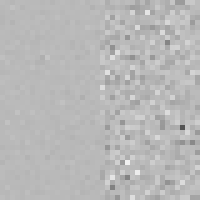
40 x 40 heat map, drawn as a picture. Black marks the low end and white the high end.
Odd rows or columns: none. Seam: vertical, 50% of the way across, the left part calmer. Grain: fine. Mirror symmetry: none. Average level on the scale: 70%.
